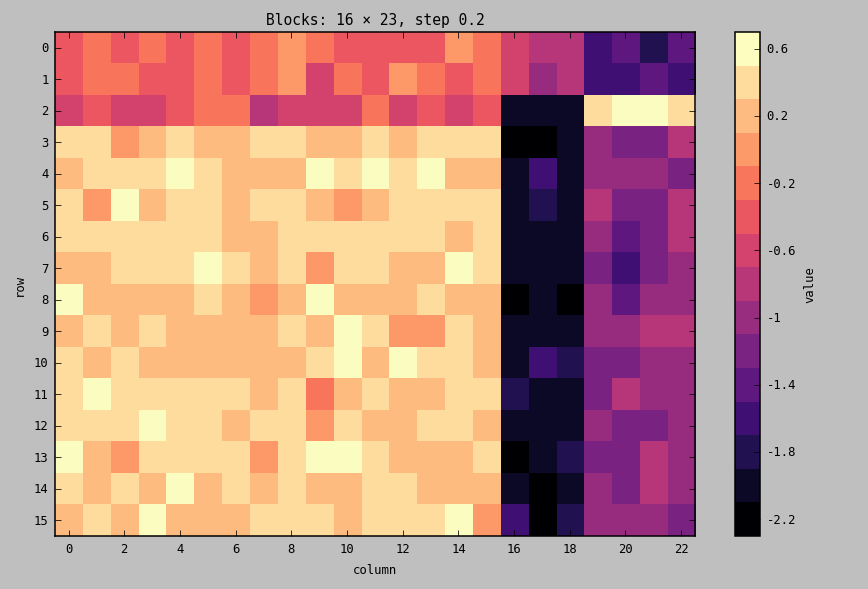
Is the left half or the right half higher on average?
left
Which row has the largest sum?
4
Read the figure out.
Title: Blocks: 16 × 23, step 0.2
x-axis: column, ticks 0 2 4 6 8 10 12 14 16 18 20 22
y-axis: row, ticks 0 1 2 3 4 5 6 7 8 9 10 11 12 13 14 15 (0 at the top)
Colour bar: value, ticks -2.2 -1.8 -1.4 -1 -0.6 -0.2 0.2 0.6
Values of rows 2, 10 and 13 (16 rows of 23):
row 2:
-0.6 -0.4 -0.6 -0.6 -0.4 -0.2 -0.2 -0.8 -0.6 -0.6 -0.6 -0.2 -0.6 -0.4 -0.6 -0.4 -2 -2 -2 0.4 0.6 0.6 0.4
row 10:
0.4 0.2 0.4 0.2 0.2 0.2 0.2 0.2 0.2 0.4 0.6 0.2 0.6 0.4 0.4 0.2 -2 -1.6 -1.8 -1.2 -1.2 -1 -1
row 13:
0.6 0.2 0 0.4 0.4 0.4 0.4 0 0.4 0.6 0.6 0.4 0.2 0.2 0.2 0.4 -2.2 -2 -1.8 -1.2 -1.2 -0.8 -1
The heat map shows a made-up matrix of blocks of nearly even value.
